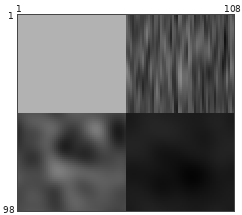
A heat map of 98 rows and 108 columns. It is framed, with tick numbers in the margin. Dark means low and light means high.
The table splits into 2 rows of 2 panels. Panel 1,1: high, flat. Panel 1,2: low, streaked downward. Panel 2,1: low, smooth. Panel 2,2: very low, smooth, faint in contrast.
